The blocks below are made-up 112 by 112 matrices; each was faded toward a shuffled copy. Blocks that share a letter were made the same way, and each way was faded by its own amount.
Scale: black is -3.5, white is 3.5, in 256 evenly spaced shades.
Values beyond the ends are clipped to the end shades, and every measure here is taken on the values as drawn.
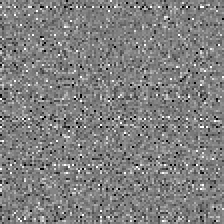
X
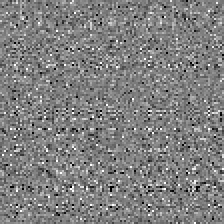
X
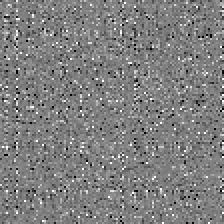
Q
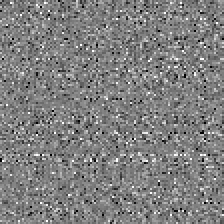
X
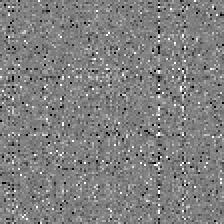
Q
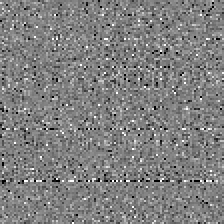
X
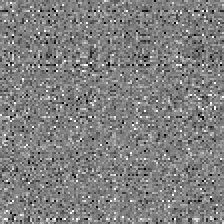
X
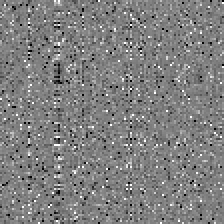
Q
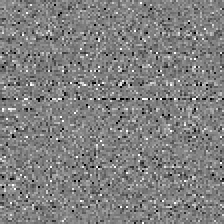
X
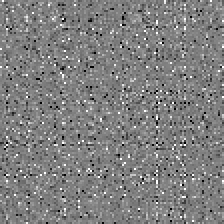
Q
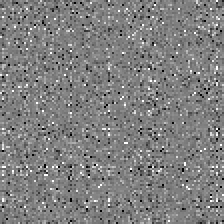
Q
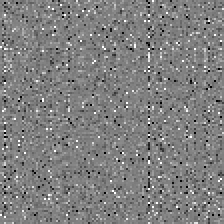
Q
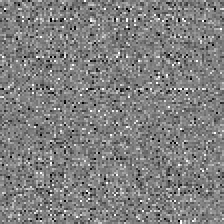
X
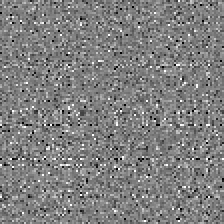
X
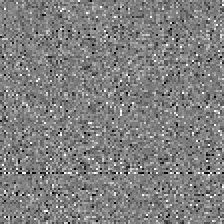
X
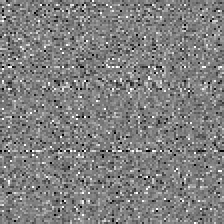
X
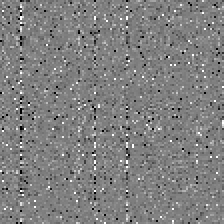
Q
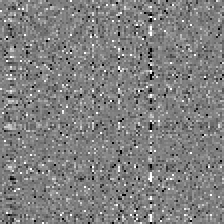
Q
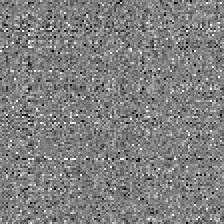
X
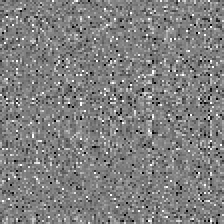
Q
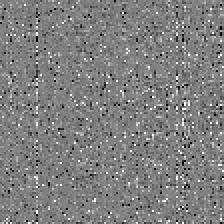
Q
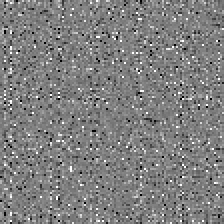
Q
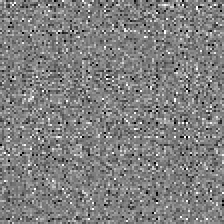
X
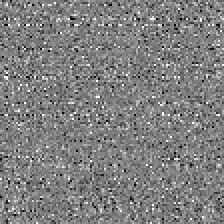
X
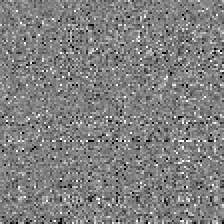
X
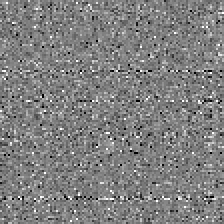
X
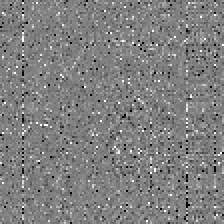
Q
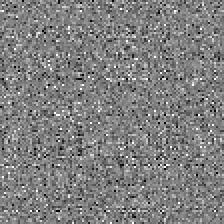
X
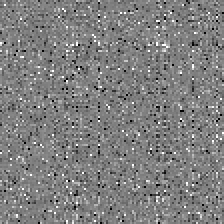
Q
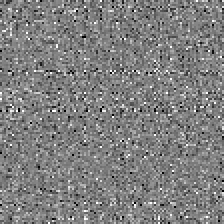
X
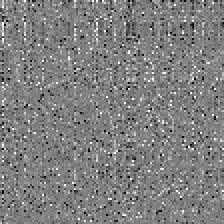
Q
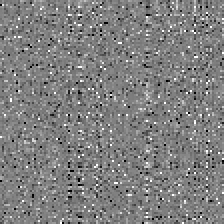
Q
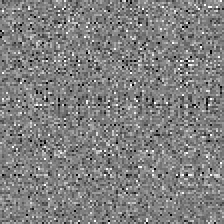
X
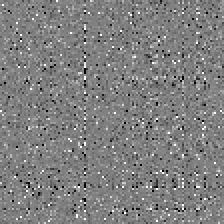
Q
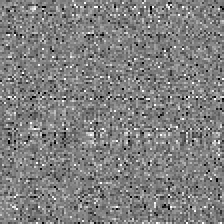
X
